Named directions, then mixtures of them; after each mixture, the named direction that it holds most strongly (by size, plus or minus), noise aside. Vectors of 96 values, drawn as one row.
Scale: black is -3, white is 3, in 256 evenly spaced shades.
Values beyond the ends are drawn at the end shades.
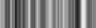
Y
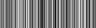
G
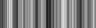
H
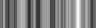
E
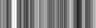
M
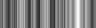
E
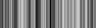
E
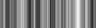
E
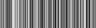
G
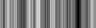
E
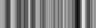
Y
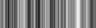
E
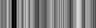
M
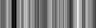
M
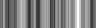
E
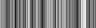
Y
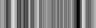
M
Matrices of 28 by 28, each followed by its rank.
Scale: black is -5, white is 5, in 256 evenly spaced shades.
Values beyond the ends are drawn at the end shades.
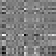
two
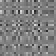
two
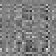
three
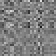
three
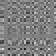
two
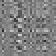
three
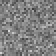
full rank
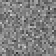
full rank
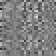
three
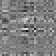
three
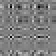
two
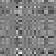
two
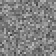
full rank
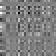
two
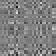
two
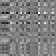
two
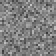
full rank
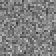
full rank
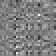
three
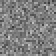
full rank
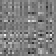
three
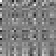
two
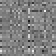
three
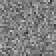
full rank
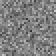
full rank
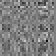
three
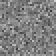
full rank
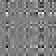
two
